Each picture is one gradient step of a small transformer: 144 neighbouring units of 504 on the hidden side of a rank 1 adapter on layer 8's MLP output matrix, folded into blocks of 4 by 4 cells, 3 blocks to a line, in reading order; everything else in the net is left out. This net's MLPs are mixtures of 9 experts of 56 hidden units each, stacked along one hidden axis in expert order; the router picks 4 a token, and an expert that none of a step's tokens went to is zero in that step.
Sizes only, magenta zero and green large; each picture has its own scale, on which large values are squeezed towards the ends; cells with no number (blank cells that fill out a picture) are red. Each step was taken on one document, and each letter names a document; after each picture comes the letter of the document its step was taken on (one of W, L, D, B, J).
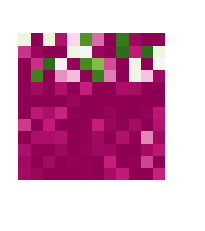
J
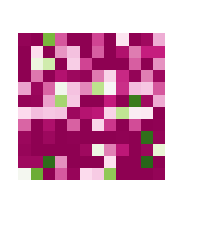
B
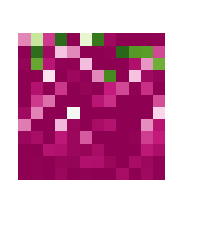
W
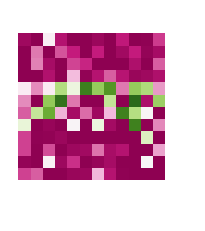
B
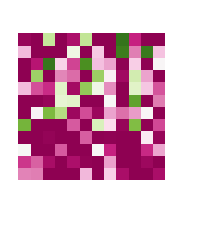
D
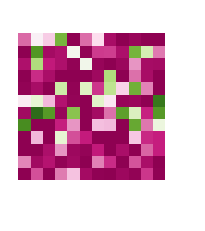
W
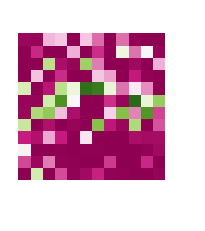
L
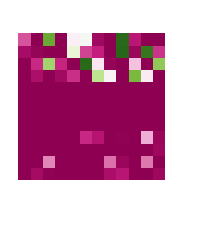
J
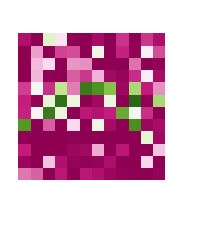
B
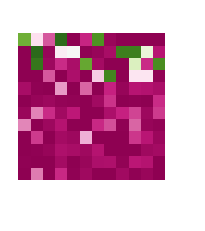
W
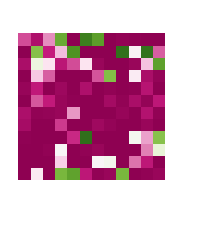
W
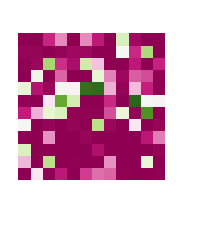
L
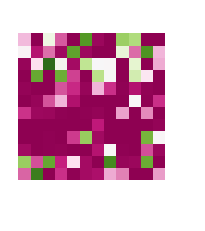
D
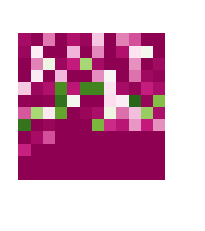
J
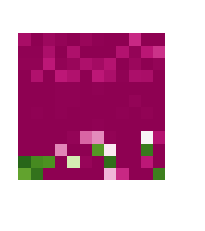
D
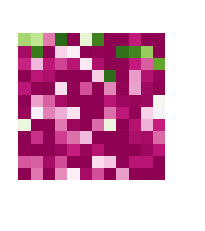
W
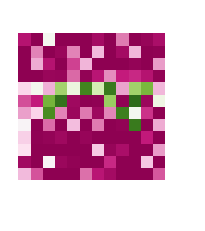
B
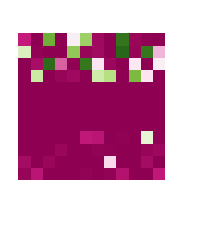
J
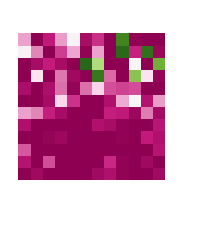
J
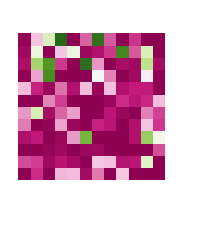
W
